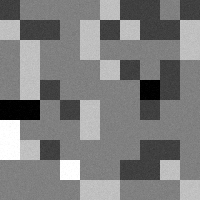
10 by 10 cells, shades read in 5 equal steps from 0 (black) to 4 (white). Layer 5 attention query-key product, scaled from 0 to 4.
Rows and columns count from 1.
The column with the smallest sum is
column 8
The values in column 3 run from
1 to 2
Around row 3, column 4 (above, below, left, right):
2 2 2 3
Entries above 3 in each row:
0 0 0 0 0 0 1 1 1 0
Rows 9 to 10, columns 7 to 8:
1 1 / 2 2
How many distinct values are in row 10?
2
